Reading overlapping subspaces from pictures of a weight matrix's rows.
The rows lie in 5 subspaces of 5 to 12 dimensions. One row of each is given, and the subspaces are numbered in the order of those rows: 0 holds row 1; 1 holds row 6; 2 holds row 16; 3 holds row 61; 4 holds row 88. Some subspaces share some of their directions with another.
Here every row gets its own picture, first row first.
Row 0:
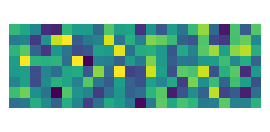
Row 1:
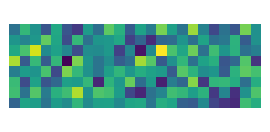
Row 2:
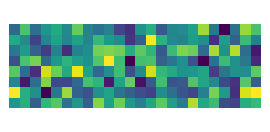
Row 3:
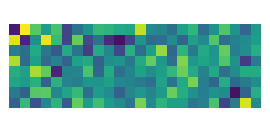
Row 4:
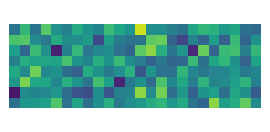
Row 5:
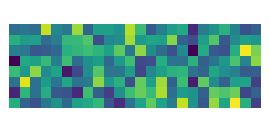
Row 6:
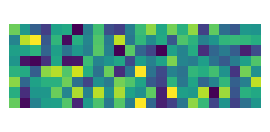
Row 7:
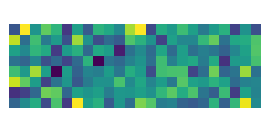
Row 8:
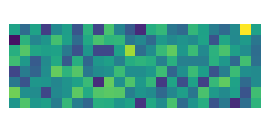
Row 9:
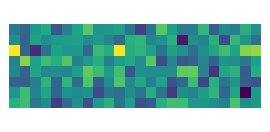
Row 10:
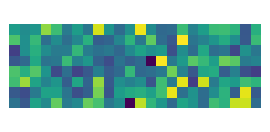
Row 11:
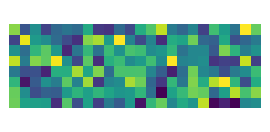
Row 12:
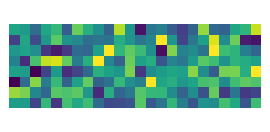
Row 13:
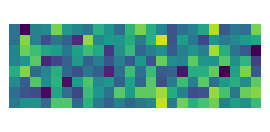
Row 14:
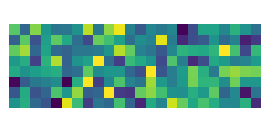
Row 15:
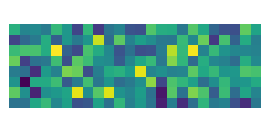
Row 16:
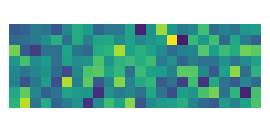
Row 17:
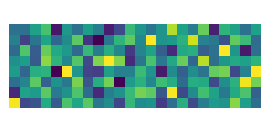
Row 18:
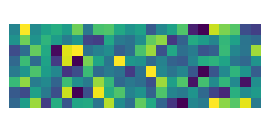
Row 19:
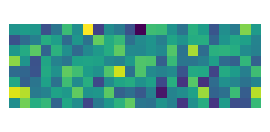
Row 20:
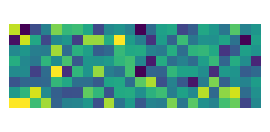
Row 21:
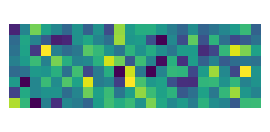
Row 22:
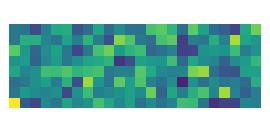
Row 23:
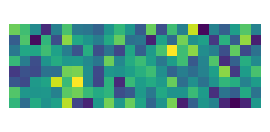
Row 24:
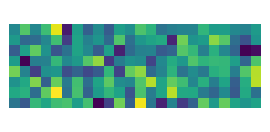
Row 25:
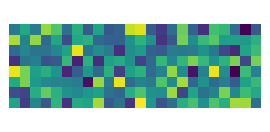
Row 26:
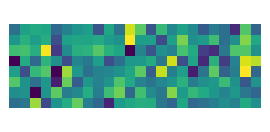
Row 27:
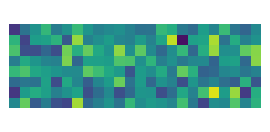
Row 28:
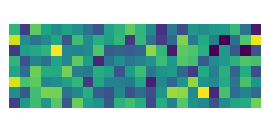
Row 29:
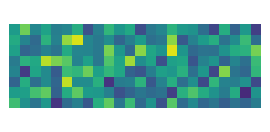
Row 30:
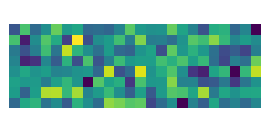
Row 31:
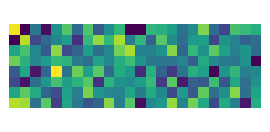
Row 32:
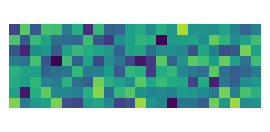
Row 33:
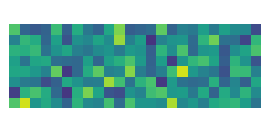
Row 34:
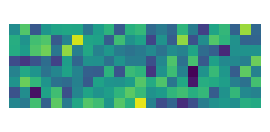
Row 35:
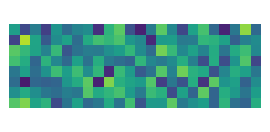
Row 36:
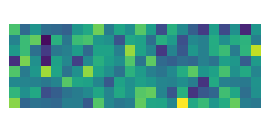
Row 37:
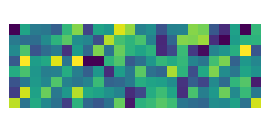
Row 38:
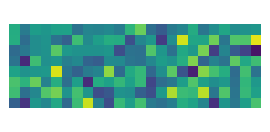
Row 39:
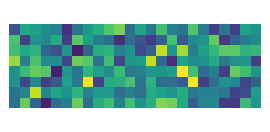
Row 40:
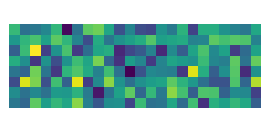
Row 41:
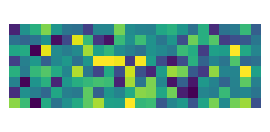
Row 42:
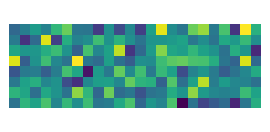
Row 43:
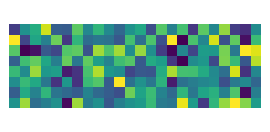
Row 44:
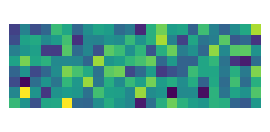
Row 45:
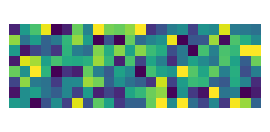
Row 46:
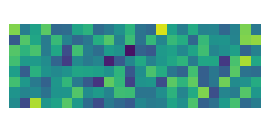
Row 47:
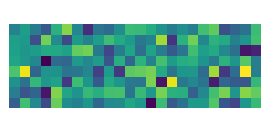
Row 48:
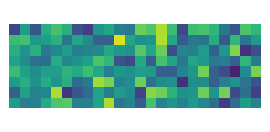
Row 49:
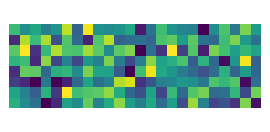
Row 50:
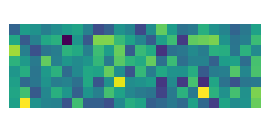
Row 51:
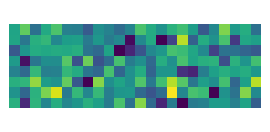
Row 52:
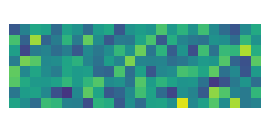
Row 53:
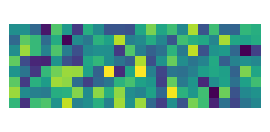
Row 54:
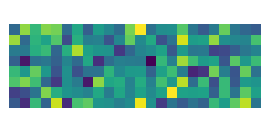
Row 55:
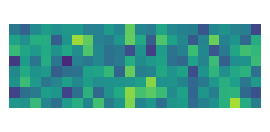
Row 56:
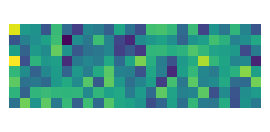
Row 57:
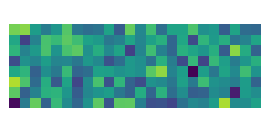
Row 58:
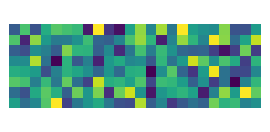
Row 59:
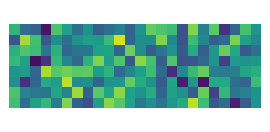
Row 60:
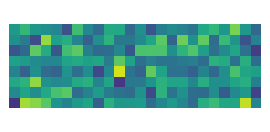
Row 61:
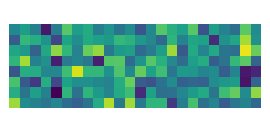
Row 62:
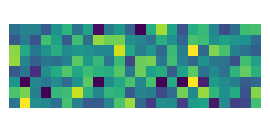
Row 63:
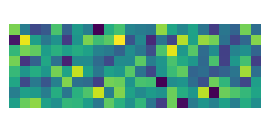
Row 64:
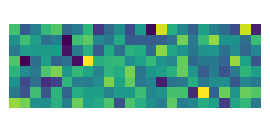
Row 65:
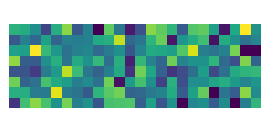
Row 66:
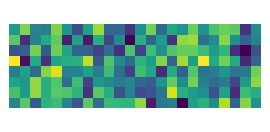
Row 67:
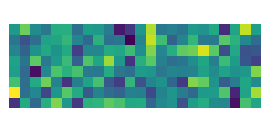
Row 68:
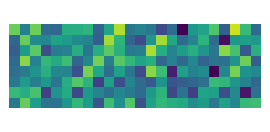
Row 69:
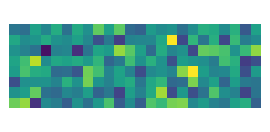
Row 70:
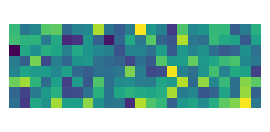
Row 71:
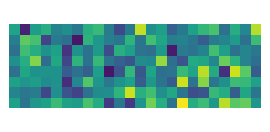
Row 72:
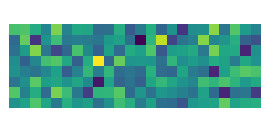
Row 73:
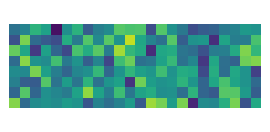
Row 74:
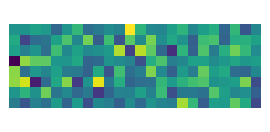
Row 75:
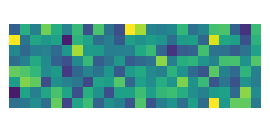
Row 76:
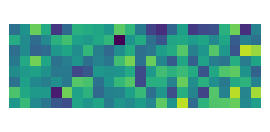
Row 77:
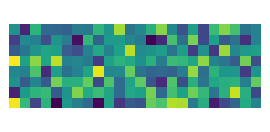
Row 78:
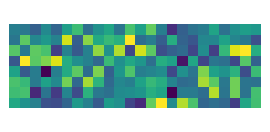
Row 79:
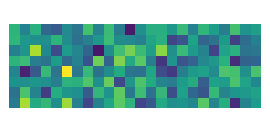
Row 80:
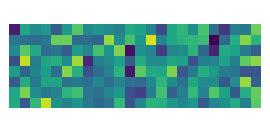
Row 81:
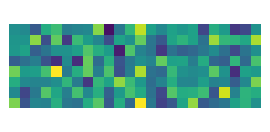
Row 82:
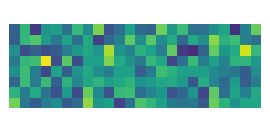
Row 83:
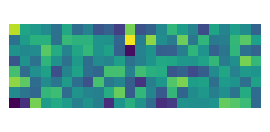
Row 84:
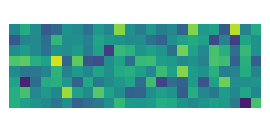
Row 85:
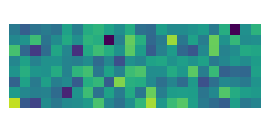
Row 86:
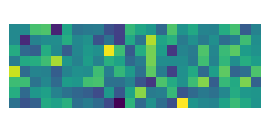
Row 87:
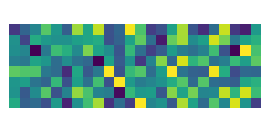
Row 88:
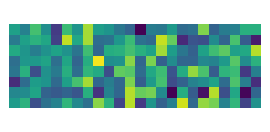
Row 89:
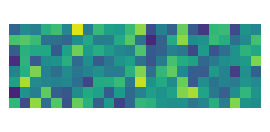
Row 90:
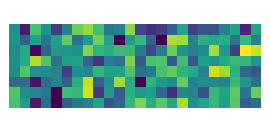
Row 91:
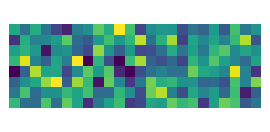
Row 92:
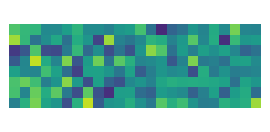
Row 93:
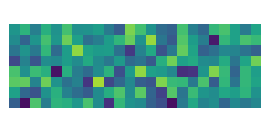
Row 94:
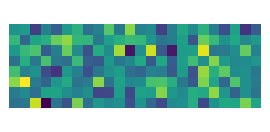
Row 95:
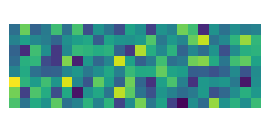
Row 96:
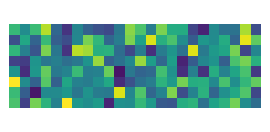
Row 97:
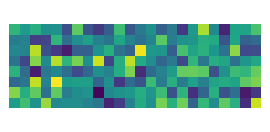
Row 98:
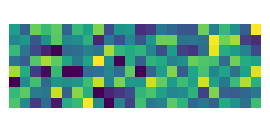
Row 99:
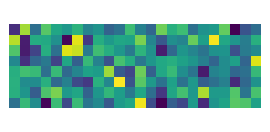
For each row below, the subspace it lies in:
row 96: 4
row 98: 3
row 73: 4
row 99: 2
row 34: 4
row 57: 4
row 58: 3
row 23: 2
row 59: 1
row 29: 2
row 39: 0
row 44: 3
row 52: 3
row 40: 4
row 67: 4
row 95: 3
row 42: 1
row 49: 3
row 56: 4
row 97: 3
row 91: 4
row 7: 0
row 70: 2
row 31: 0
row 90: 1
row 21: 4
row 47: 2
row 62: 2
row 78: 4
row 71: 2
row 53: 1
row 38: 3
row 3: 0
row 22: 1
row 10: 2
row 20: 0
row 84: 4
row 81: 1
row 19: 2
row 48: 1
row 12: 3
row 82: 3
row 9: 2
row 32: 3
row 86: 4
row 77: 4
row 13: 2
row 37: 4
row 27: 2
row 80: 4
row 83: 4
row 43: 2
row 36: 1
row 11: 4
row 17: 4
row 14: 3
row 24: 3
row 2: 4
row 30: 2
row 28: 3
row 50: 2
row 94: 4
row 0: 4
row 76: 1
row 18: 3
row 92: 3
